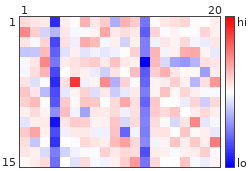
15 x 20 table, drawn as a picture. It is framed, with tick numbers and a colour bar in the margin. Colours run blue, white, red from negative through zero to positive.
On average the colour sits 50% of the way up the scale. The values are skewed, with a long tail toward low values. Columns 4 and 13 stand out from the rest.
